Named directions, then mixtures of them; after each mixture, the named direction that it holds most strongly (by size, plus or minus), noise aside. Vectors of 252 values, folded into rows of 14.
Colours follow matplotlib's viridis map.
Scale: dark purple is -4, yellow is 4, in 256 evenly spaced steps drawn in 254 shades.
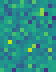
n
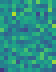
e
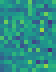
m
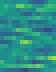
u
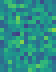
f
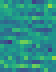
u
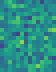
f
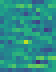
u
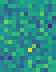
n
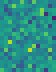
n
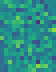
f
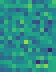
m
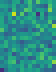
e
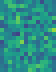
f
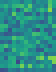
e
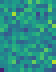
e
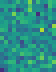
e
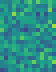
e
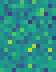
n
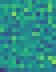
e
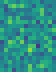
f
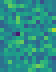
f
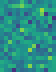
n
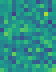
e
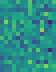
m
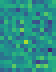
m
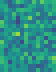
f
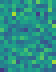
e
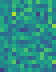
e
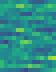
u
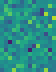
n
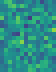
f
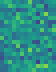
m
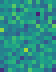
e
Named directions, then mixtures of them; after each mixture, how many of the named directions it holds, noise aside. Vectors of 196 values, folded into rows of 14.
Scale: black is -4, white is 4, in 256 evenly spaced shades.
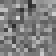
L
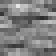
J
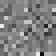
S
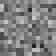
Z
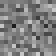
three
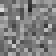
three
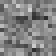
two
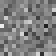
one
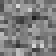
two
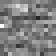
two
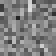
two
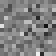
one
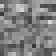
two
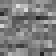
two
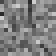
three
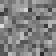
three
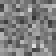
one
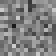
two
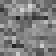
three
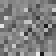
one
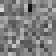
three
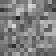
three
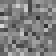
three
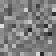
one
